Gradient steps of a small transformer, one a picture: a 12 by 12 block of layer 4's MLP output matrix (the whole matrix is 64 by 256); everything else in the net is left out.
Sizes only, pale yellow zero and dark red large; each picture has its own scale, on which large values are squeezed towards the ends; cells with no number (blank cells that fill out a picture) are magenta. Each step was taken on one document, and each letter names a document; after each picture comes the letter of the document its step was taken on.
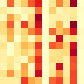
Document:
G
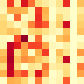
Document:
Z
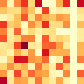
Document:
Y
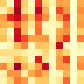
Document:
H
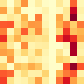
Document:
H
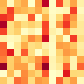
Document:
Z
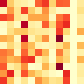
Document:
H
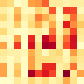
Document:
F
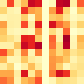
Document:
G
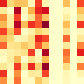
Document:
Y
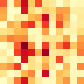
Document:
F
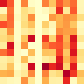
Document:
F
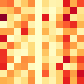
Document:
H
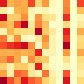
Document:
Y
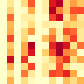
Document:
G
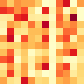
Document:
Z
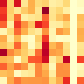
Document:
Y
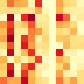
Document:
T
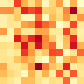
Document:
F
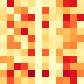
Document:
T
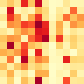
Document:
Z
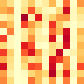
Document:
G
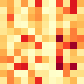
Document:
H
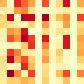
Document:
T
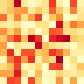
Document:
F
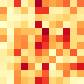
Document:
Y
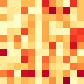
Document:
F
